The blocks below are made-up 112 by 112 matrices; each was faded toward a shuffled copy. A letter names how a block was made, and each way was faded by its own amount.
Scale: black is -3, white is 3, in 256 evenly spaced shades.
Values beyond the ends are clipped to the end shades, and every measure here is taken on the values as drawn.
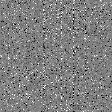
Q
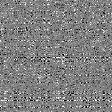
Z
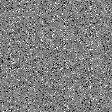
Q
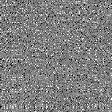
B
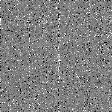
Q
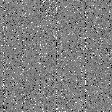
Q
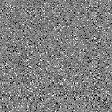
B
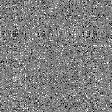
B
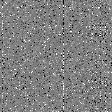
Q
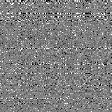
Z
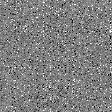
Q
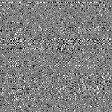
Z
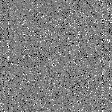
Q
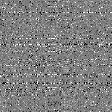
Z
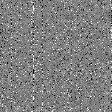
Q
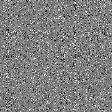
Q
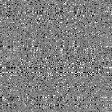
Z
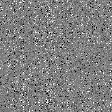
Q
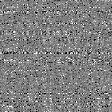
Z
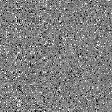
B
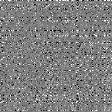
Z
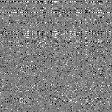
Z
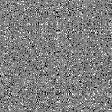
B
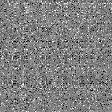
B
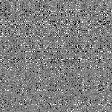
Z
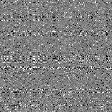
Z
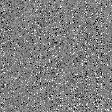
Q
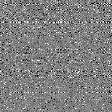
Z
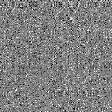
B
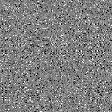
B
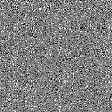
B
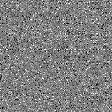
B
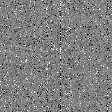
Q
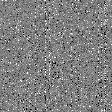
Q
